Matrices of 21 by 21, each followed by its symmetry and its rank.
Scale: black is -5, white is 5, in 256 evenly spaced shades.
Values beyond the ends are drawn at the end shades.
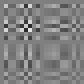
symmetric, rank one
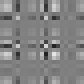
symmetric, rank one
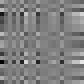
neither, rank one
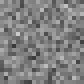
neither, full rank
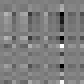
neither, rank one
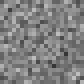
symmetric, full rank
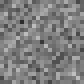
symmetric, full rank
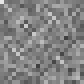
symmetric, full rank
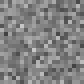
neither, full rank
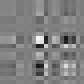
symmetric, rank one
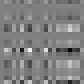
neither, rank one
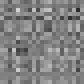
neither, rank three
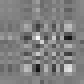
symmetric, rank two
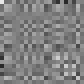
symmetric, rank two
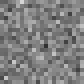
neither, full rank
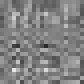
neither, rank three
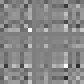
symmetric, rank two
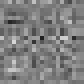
neither, rank three
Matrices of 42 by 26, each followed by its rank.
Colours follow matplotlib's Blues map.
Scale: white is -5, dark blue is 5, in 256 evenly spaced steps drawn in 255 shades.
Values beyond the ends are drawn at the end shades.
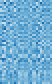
three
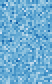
full rank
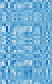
three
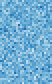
full rank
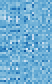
five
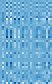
two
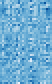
five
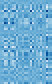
two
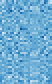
five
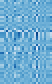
two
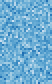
full rank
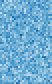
full rank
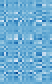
two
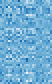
five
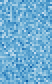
full rank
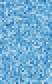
full rank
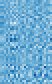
five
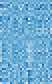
five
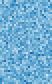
full rank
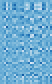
three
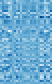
three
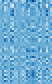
three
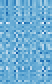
three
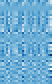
two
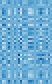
two
